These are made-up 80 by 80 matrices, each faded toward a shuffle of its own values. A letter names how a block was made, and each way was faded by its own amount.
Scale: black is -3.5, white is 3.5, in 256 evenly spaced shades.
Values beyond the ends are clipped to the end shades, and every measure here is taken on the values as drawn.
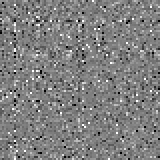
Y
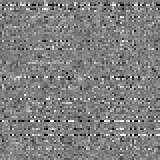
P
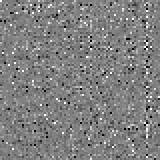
Y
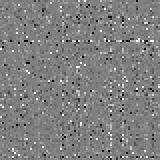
Y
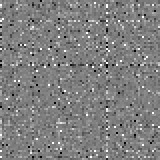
Y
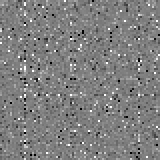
Y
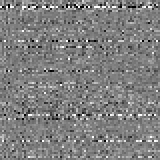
P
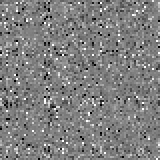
Y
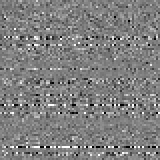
P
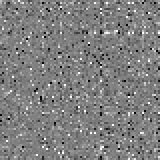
Y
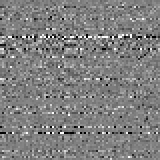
P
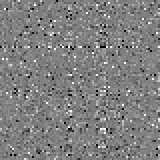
Y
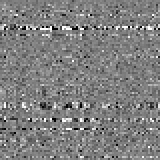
P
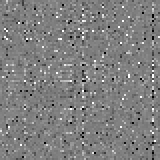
Y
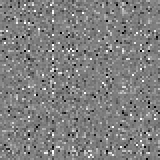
Y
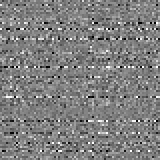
P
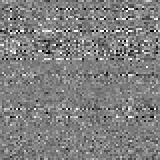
P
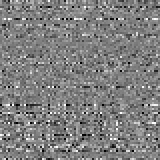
P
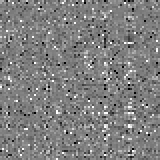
Y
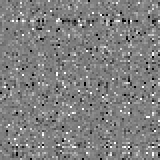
Y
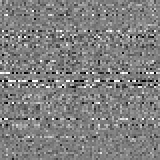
P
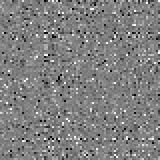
Y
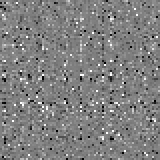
Y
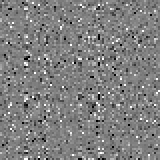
Y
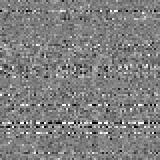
P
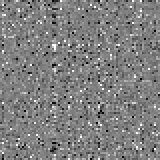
Y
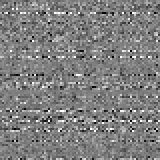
P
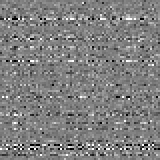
P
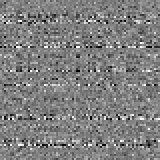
P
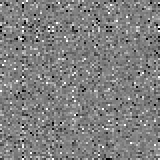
Y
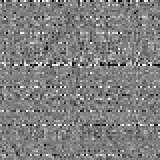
P
